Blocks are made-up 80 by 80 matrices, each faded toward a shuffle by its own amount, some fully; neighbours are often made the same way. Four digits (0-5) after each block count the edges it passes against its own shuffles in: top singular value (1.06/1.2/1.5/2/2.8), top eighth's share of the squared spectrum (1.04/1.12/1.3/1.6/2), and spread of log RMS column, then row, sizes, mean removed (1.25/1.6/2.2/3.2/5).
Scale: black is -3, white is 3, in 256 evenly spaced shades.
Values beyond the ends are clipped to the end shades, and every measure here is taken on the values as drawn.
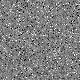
0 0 0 0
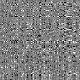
4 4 3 3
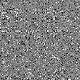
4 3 1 2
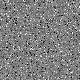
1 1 0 0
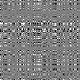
5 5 4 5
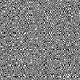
4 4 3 3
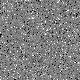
0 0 0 0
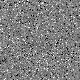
2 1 0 0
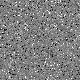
2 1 0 0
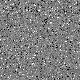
2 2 0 1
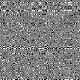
4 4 2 3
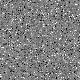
1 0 0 0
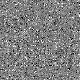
3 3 1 2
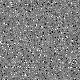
2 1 0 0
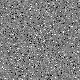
1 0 0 0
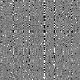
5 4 3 1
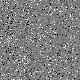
2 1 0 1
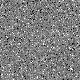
3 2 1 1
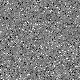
1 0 0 0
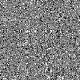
3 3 2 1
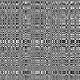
5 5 4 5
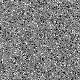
1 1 0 0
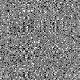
4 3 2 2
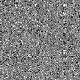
3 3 1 1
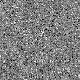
3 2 0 0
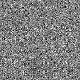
3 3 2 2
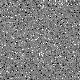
0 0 0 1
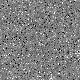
0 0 0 0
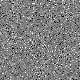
0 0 0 1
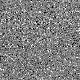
1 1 0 2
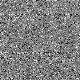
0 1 0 2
